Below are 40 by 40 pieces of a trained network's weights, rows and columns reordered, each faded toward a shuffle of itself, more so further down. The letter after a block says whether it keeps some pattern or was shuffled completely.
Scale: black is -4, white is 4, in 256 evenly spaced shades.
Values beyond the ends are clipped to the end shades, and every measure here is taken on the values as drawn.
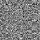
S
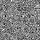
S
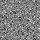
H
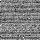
S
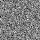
H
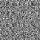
S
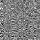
S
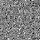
S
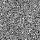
H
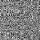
S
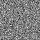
H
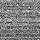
S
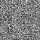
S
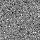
H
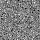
H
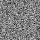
H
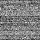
S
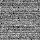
S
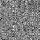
S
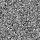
H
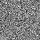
H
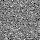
H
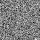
H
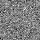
H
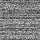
S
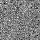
H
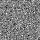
H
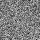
H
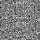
S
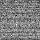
S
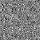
S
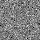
H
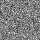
H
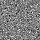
H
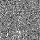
S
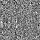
S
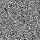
H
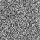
S
